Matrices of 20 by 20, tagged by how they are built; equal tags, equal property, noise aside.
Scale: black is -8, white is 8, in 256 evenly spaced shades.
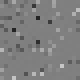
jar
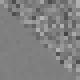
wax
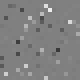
jar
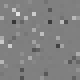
jar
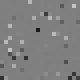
jar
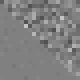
wax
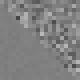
wax
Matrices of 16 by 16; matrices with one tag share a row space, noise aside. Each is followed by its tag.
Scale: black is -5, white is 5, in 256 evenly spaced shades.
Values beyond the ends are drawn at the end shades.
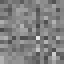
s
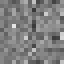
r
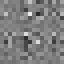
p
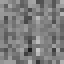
p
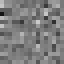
s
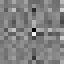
r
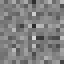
r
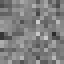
s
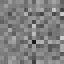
r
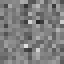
p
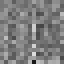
r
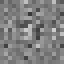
p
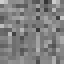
s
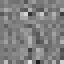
p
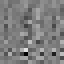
p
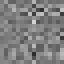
r
